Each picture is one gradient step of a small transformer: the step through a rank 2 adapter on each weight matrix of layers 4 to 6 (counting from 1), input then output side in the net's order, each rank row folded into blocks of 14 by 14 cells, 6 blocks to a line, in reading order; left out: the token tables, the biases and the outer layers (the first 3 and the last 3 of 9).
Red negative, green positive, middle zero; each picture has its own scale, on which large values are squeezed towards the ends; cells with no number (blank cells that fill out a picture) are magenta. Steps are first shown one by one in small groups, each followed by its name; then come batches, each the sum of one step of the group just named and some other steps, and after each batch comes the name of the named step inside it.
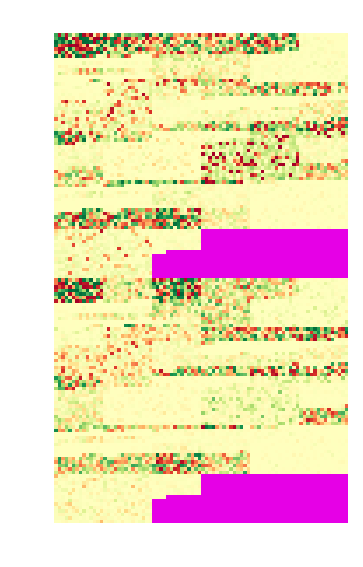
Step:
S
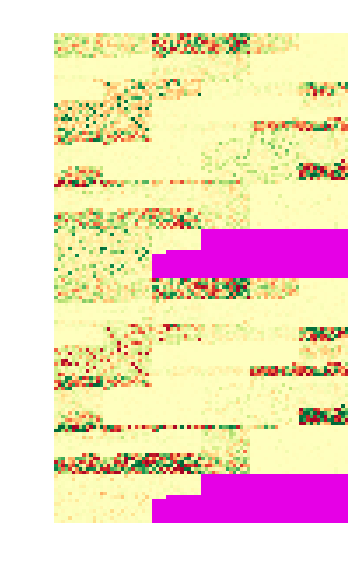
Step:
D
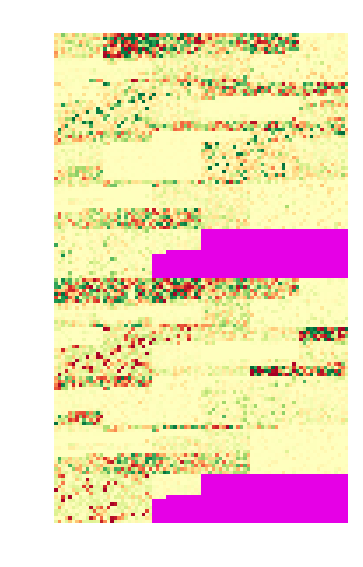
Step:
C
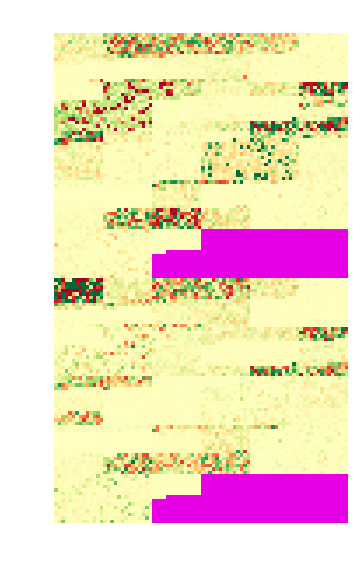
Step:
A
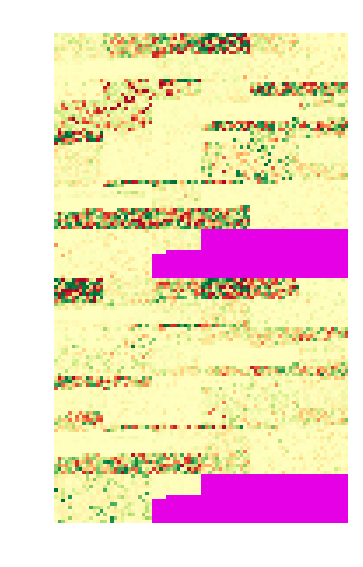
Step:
A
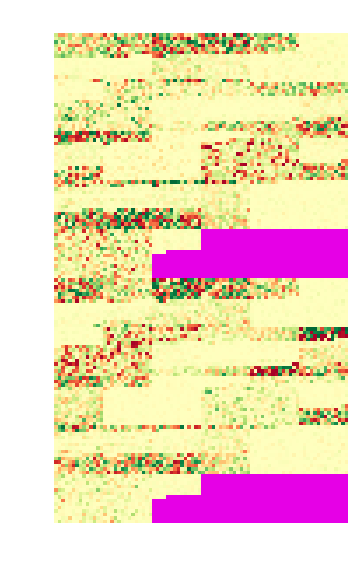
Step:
D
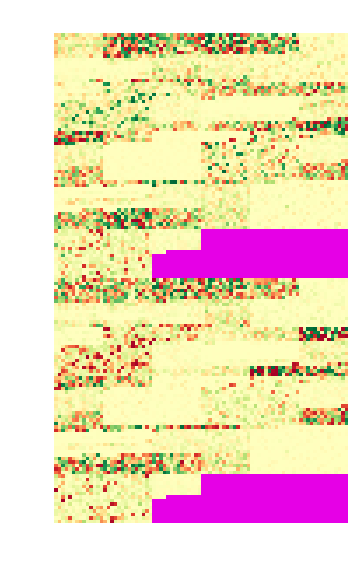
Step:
C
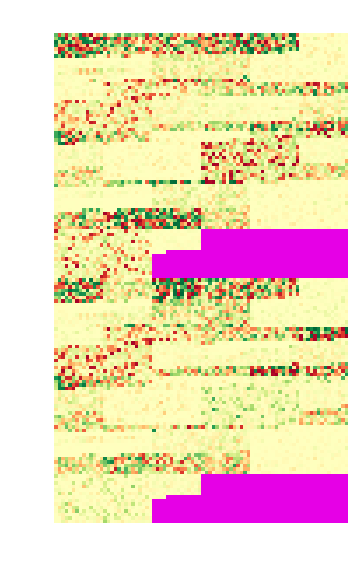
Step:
S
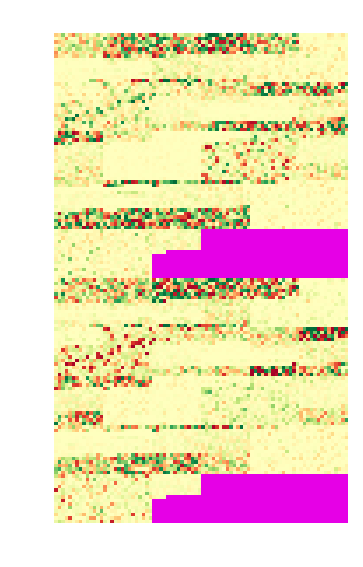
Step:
C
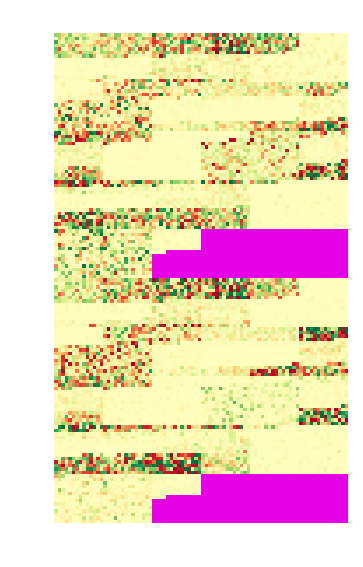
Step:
D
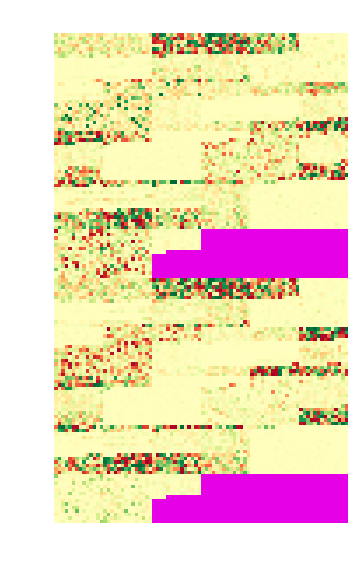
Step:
D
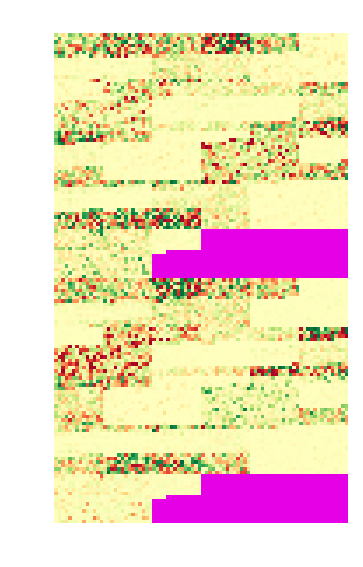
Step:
A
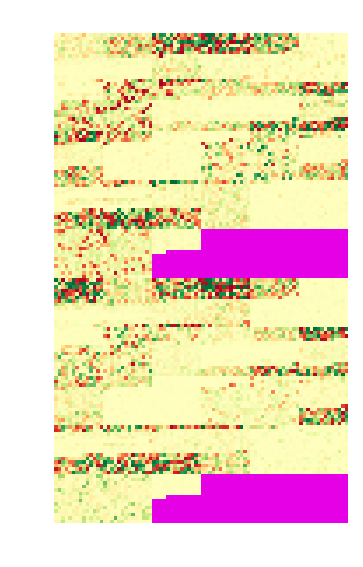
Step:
A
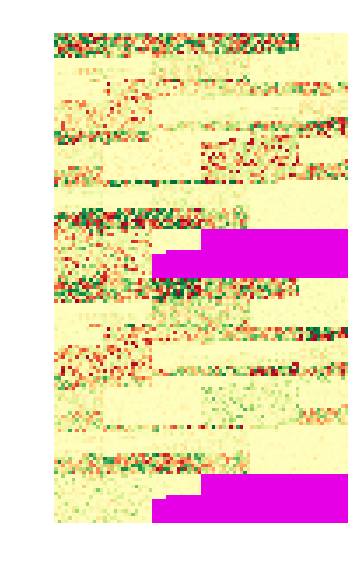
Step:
S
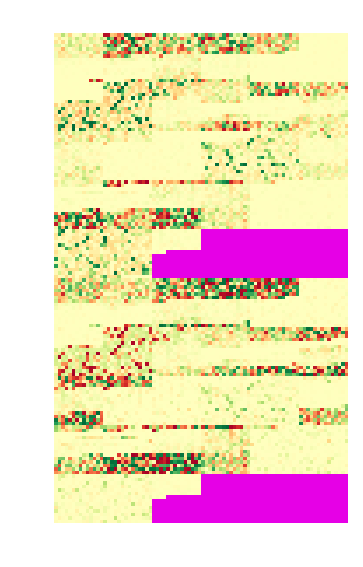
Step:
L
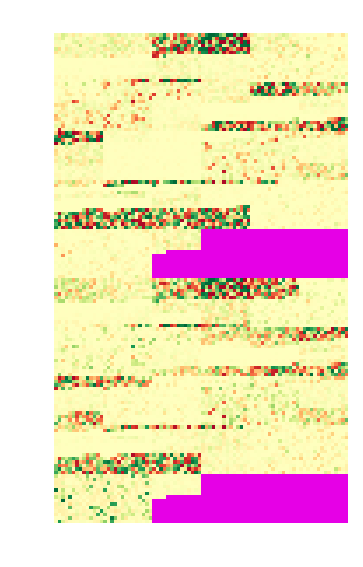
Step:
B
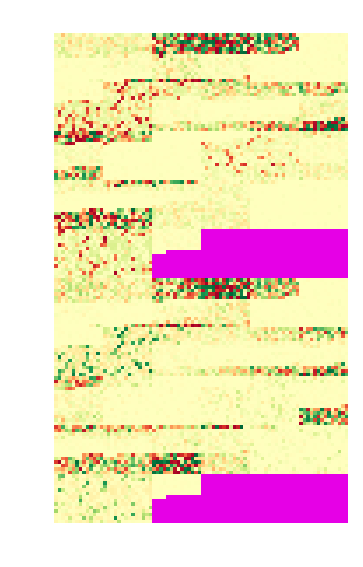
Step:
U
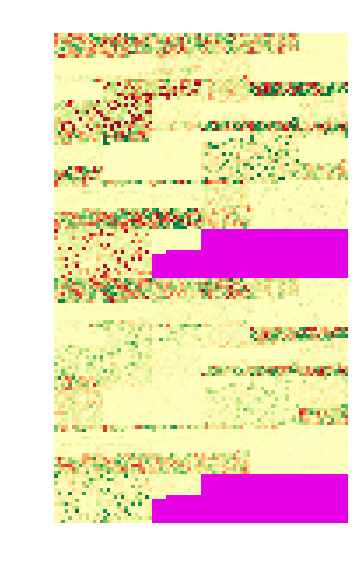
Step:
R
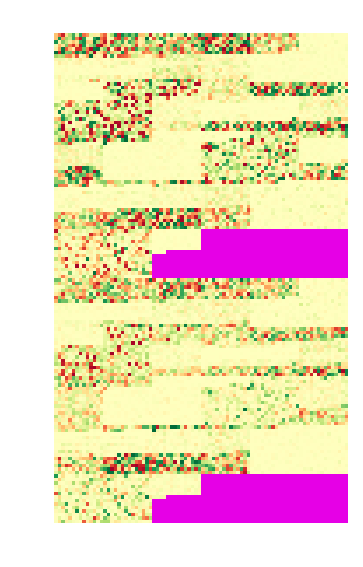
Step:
R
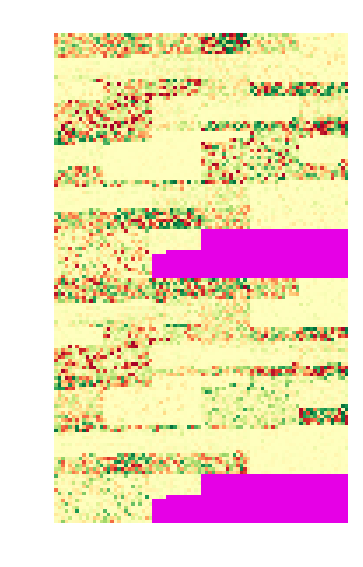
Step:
R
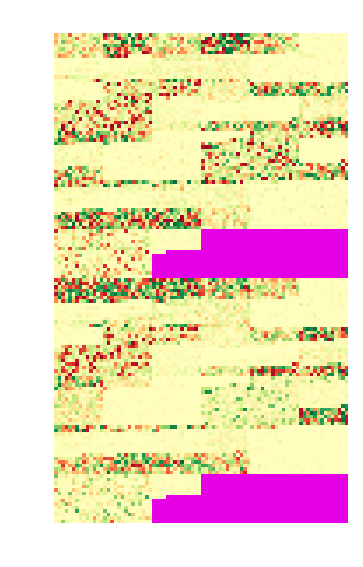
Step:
R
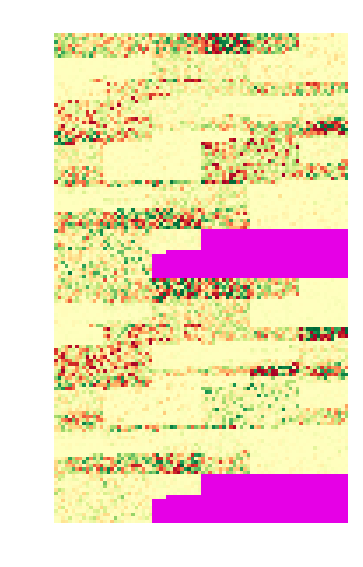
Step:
U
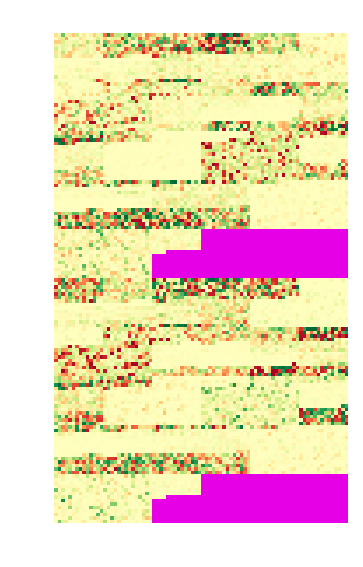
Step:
B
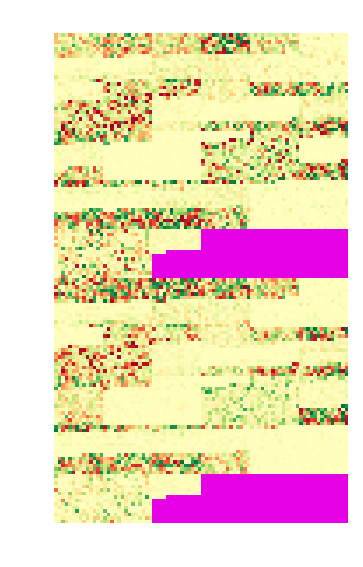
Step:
R
